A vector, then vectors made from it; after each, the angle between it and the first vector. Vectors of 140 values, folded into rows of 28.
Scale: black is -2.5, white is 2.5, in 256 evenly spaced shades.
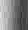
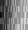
nearly opposite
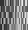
partly opposed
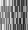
partly aligned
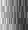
nearly parallel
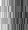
nearly parallel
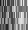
partly opposed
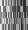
partly aligned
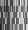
partly opposed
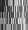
partly opposed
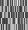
orthogonal
